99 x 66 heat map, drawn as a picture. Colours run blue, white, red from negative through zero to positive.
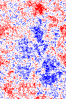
Average level on the scale: 50%. Odd rows or columns: none. Stripes: none. Histogram: bell-shaped. Mirror symmetry: none. Grain: blotchy.
